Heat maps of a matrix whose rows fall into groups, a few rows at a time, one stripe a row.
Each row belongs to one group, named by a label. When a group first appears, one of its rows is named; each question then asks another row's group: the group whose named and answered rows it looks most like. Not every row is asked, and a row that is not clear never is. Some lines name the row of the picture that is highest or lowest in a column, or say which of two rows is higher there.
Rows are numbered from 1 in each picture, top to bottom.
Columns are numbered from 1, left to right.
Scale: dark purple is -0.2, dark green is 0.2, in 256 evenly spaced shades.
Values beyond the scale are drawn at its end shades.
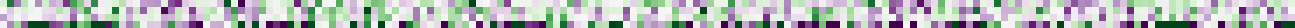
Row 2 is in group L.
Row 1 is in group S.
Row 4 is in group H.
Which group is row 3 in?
L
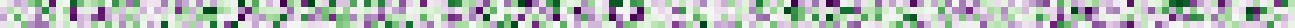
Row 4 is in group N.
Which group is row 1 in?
H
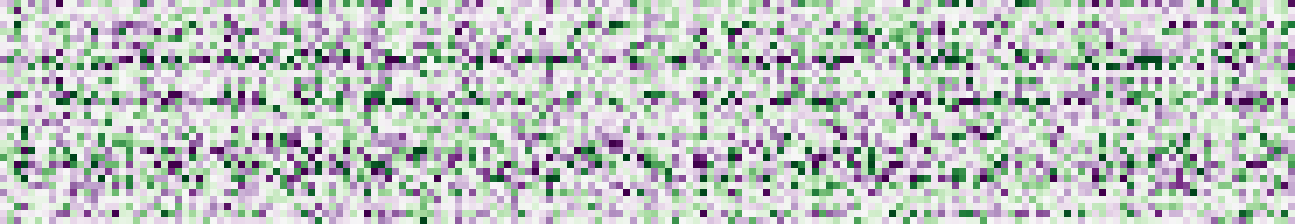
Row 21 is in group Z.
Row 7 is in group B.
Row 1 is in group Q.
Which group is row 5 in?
B
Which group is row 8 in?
Q
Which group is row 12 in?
Q
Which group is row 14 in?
S
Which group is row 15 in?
L
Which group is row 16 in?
N
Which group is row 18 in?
Q
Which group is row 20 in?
Z
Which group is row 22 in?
S
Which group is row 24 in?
S
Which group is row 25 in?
Q
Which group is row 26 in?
Z
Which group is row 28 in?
L
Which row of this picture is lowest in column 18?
9
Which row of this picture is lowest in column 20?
7
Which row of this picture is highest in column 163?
9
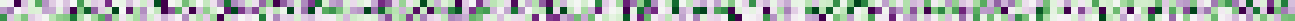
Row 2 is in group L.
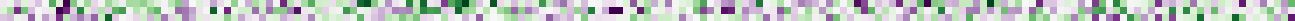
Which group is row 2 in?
Z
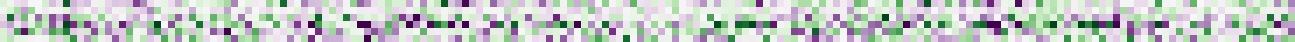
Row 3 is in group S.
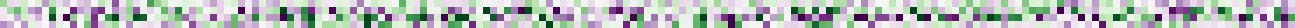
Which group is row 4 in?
L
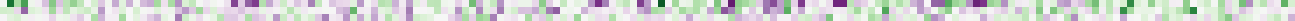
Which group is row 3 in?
B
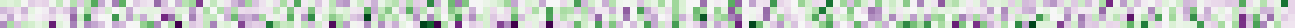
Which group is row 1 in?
B
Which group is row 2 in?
L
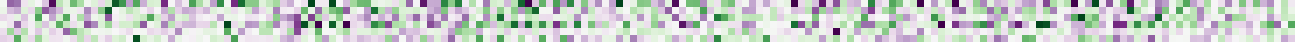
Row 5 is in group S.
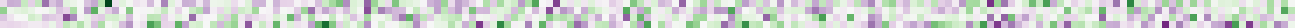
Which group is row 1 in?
Q
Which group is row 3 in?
L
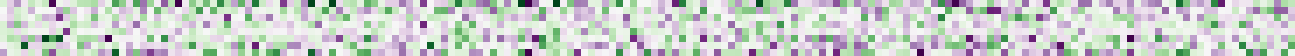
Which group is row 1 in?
H
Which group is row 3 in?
Q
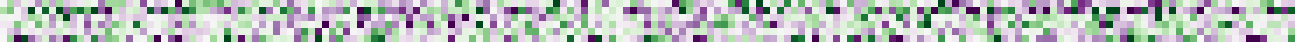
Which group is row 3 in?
B
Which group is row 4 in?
B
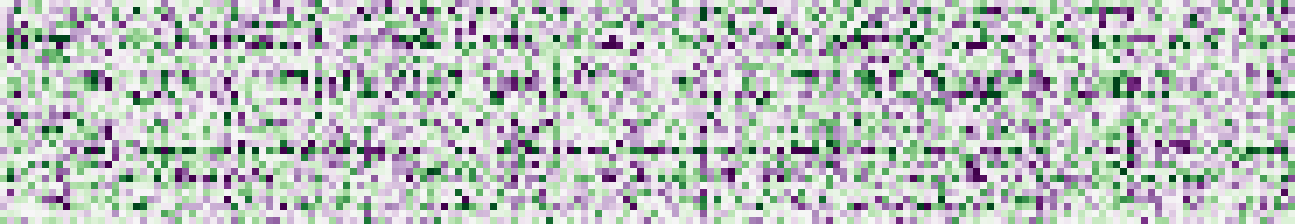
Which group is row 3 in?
L
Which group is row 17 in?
S
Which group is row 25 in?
Z
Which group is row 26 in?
Z
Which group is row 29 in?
Q
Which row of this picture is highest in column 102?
17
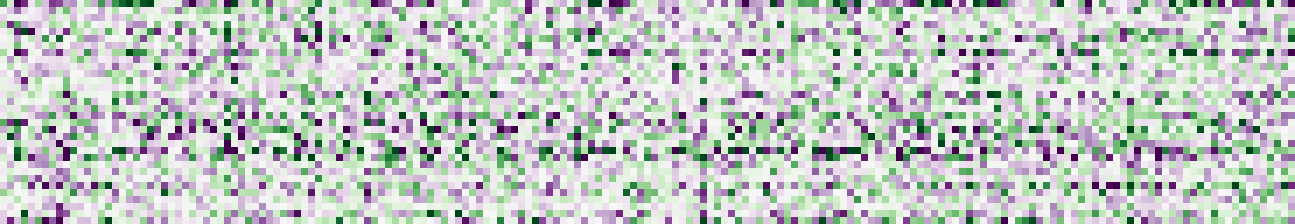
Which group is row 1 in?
Z
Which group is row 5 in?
S
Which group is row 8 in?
Z
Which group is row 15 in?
L
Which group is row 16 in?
S
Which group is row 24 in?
N
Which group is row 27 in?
Q
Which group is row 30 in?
Q
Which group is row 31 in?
Z
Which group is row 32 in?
Q
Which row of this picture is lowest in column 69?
27
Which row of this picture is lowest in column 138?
8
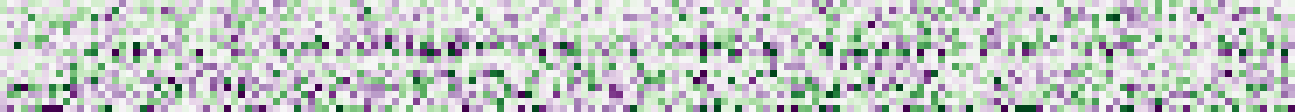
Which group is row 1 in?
H
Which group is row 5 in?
B
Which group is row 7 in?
B
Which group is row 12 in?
S
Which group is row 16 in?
Q
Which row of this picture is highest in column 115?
14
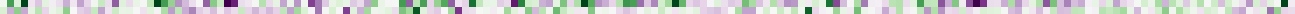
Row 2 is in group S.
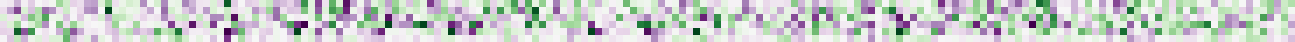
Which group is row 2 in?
Q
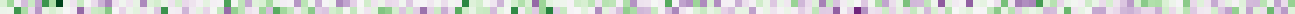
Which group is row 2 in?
N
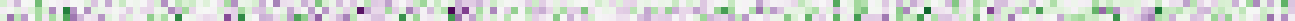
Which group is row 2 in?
B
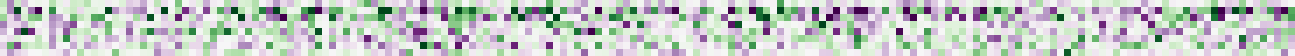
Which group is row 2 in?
N
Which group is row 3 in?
H
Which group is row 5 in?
S
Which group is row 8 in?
Z
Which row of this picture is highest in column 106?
4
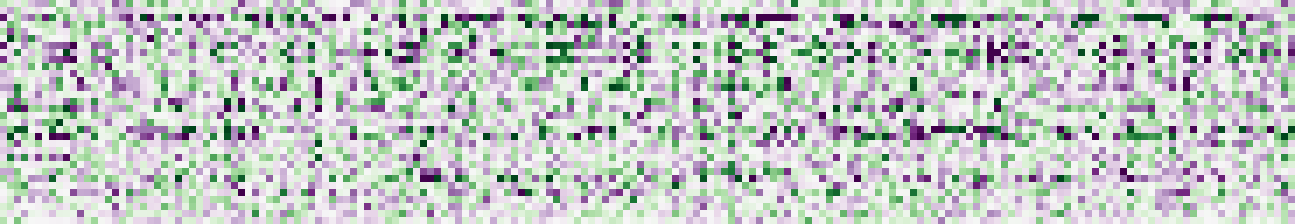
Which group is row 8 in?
B
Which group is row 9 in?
L
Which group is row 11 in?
L
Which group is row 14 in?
N
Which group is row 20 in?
S
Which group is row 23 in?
S
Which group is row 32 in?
B
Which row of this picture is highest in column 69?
3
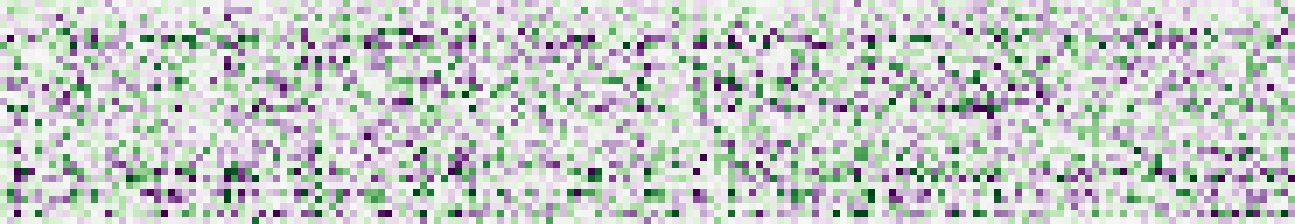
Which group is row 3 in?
Q
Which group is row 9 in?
Q
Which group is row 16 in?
Z
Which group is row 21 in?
Z
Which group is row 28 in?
S
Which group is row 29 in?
S
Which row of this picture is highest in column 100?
10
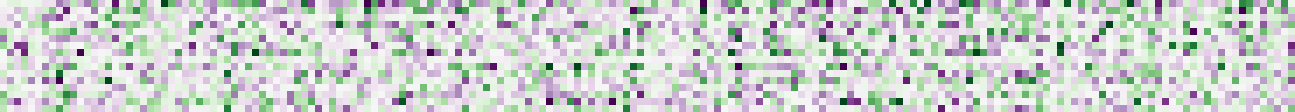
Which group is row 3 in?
Q
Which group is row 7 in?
Z
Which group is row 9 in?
S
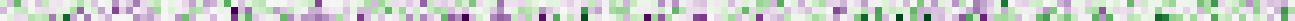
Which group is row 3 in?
B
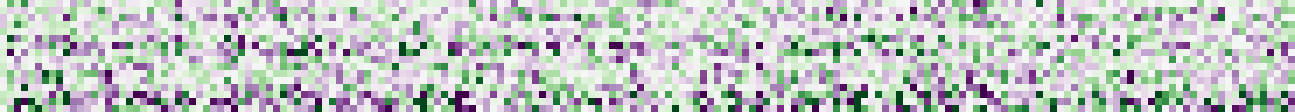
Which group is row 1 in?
Z
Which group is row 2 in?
H
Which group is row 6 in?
S
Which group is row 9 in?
Z
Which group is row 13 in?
Z
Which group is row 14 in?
B
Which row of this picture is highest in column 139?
3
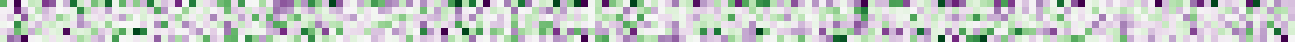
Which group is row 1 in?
H
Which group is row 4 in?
N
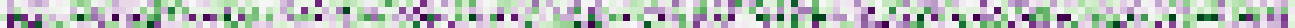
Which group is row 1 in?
N
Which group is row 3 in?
N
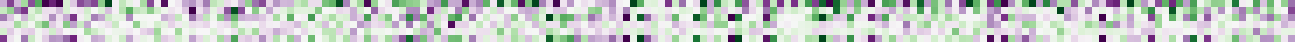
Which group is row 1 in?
Q
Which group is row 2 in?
Z
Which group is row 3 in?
L
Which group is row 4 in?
B
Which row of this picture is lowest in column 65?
4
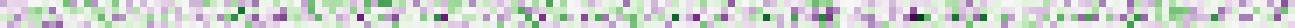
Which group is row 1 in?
L
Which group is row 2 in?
H
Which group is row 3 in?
H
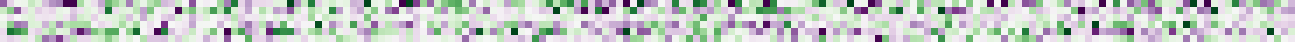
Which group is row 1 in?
L
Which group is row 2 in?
H
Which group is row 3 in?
L
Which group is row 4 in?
Z
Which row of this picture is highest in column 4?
5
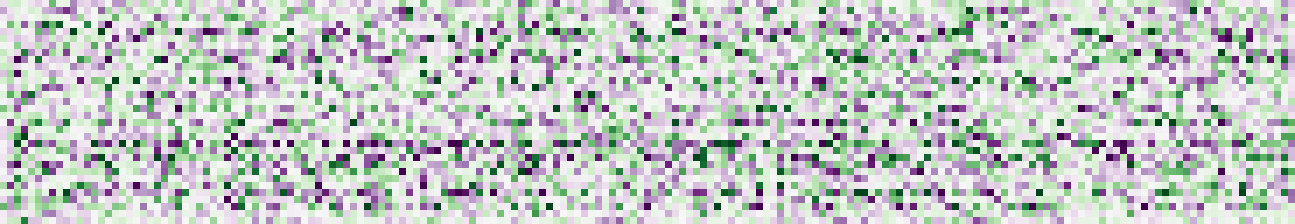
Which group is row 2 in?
L
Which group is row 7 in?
B
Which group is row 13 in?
Q
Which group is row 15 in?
S
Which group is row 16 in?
H
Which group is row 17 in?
B
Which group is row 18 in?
H
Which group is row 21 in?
B
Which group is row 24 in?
Q
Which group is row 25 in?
H
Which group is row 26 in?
N
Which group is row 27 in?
N
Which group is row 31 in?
Q
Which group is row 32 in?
Z
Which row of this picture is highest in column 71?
25
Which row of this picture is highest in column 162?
24
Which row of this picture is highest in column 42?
5
